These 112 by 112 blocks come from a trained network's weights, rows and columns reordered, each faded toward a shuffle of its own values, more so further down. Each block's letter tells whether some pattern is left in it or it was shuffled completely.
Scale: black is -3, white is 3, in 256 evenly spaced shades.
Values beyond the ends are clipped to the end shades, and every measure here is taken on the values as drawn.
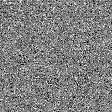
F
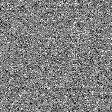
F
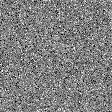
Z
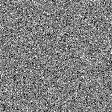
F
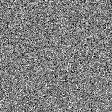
F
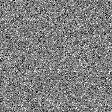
F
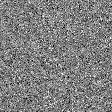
F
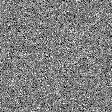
F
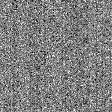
F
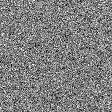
Z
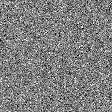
Z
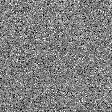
F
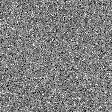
Z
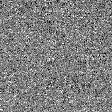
F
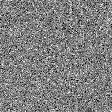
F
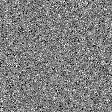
Z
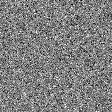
Z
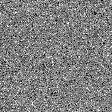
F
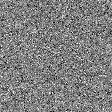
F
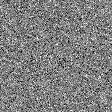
Z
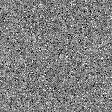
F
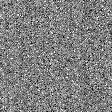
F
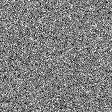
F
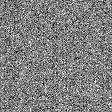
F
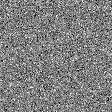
Z
